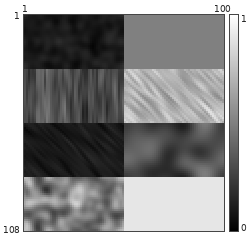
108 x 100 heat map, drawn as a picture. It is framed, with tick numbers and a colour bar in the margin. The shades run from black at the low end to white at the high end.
It is made of 4 by 2 panels. Panel 1,1: very low, blotchy, faint in contrast. Panel 1,2: middling, flat. Panel 2,1: low, streaked downward. Panel 2,2: high, slanting down to the right. Panel 3,1: very low, slanting down to the right, faint in contrast. Panel 3,2: low, smooth. Panel 4,1: middling, blotchy, strong in contrast. Panel 4,2: very high, flat.
